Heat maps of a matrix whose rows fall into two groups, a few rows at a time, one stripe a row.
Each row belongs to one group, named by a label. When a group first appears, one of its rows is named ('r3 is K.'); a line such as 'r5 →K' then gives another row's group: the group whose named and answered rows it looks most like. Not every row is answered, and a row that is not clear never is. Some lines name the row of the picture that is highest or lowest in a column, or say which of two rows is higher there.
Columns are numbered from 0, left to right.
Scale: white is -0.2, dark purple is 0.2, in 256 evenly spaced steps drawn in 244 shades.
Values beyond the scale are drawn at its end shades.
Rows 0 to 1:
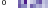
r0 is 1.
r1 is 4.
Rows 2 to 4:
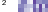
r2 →1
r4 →1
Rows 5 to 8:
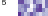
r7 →1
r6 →1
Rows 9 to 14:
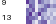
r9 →4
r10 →1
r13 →1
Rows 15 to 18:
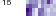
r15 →1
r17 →4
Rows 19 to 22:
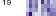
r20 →1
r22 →1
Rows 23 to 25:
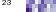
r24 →4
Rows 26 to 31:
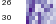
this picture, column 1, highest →28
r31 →4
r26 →4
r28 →1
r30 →4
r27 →1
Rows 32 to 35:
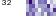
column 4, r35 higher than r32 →No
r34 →1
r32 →4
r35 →1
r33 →1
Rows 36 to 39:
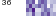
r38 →1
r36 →4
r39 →1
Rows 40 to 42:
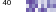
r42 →4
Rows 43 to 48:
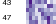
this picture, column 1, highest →43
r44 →1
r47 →1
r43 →4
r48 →1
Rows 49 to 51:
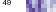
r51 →4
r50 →4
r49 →4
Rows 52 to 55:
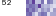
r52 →1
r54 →1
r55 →4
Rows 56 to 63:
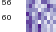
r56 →1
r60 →4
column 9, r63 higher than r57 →No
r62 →4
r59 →4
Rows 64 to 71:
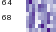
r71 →1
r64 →1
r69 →1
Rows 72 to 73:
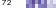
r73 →4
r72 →4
